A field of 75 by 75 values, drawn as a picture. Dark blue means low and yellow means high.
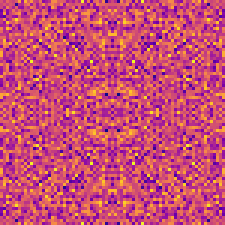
Stripes: none. Seam: none. Mirror symmetry: left to right and top to bottom. Average level on the scale: 50%. Grain: fine. Histogram: bell-shaped.
